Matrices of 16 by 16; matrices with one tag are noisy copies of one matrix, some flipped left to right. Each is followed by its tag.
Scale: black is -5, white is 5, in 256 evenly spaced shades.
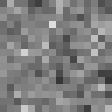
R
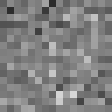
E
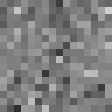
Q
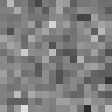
R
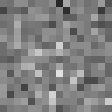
E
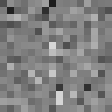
E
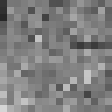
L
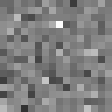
R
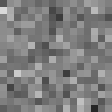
Q
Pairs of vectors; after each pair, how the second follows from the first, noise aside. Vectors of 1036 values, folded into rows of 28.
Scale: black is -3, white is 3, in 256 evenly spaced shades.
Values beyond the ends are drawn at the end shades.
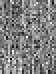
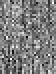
negated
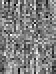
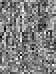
wrapped around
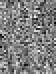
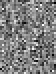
wrapped around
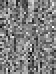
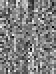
negated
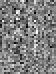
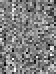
wrapped around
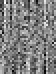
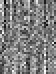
negated
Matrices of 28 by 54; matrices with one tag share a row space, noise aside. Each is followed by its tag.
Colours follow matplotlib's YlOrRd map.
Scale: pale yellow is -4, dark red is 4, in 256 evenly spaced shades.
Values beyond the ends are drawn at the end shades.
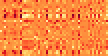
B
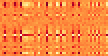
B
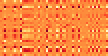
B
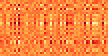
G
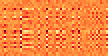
B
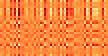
G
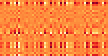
G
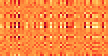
G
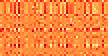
G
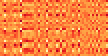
B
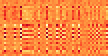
B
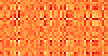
G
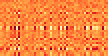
G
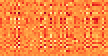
G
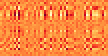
G
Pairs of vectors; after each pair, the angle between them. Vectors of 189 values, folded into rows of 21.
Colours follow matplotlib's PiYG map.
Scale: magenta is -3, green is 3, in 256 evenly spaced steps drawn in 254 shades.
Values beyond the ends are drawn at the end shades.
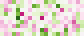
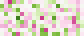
nearly parallel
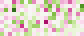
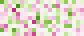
partly opposed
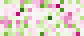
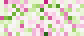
partly opposed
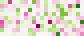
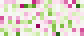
partly aligned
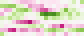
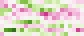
nearly opposite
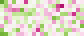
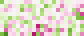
partly aligned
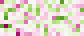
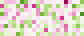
partly opposed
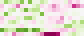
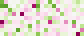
orthogonal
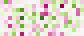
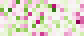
orthogonal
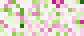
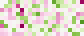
nearly opposite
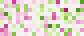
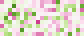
partly opposed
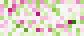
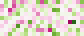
nearly parallel
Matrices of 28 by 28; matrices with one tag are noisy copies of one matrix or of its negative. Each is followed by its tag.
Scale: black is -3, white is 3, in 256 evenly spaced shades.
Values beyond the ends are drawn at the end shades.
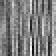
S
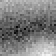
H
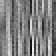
S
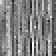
S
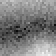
H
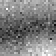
H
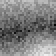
H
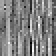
S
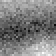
H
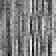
S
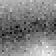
H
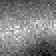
H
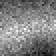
H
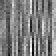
S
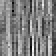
S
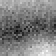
H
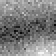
H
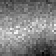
H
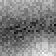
H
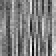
S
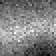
H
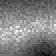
H
